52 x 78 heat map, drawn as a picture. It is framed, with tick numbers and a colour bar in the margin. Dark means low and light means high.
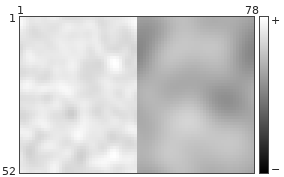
The table splits into one row of 2 panels. Panel 1,1: very high, blotchy, faint in contrast. Panel 1,2: high, smooth.
